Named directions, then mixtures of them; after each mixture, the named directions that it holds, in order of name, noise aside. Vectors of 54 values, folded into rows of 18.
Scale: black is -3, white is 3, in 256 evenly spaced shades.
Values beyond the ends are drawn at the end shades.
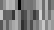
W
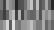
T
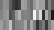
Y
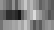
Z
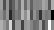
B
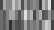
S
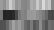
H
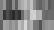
Z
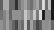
S, Y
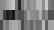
H, W, Z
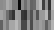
S, W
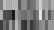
H, T, W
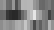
Z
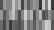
S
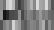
H, T, W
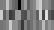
W, Y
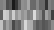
H, W, Y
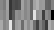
B, Y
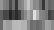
Z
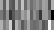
B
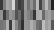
S, T, W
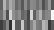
B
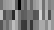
W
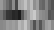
Z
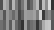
S, W, Y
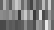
S, T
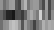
W, Z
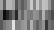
H, T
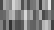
S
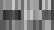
H, S, Z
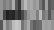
W, Z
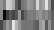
H, T, W
